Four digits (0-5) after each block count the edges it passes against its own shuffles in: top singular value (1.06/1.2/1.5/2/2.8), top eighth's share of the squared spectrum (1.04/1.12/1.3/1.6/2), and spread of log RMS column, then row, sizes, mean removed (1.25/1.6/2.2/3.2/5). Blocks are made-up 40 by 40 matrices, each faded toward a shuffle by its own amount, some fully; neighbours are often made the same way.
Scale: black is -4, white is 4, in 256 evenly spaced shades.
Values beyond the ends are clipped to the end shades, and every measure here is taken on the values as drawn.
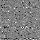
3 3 1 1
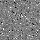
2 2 0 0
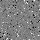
0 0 0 0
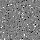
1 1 0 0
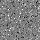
0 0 0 0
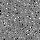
0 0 0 0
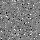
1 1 0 0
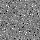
1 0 0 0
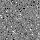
1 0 0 0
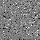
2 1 0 1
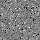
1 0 0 0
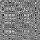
4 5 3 3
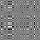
5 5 3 3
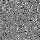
3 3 1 1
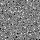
0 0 0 0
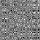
4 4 2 2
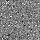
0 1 0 1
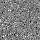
0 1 0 1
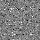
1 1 0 1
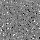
0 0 0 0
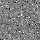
1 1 0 0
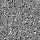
2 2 0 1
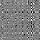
4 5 3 1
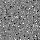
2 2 0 0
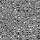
3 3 1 1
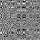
4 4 2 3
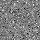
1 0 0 0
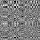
4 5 2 3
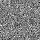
1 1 0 0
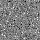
1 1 0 0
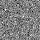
0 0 0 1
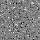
2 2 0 0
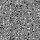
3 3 1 0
